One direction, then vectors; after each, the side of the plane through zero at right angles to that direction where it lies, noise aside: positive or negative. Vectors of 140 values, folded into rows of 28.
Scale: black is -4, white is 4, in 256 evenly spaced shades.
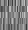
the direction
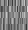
positive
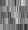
positive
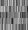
negative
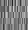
positive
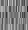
negative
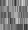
positive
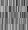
negative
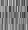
negative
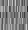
negative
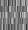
positive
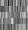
positive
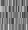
negative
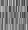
negative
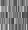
negative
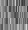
negative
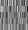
negative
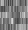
positive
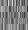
negative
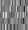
positive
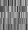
positive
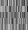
negative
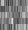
positive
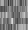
positive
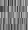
positive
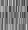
negative
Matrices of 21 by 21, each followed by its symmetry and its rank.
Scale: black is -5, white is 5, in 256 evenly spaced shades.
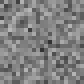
symmetric, full rank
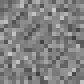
symmetric, full rank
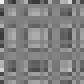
symmetric, rank one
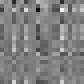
neither, rank two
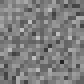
symmetric, full rank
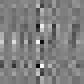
neither, rank two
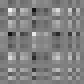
symmetric, rank one
